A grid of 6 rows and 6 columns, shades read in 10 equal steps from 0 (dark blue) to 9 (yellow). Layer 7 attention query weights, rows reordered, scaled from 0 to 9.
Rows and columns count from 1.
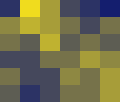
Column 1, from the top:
1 5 4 2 4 3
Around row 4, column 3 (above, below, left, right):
7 2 2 4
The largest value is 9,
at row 1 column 2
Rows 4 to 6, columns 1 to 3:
2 2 4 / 4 2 2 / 3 1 2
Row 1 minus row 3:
-3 6 -1 -1 -3 -3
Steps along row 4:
same up same up down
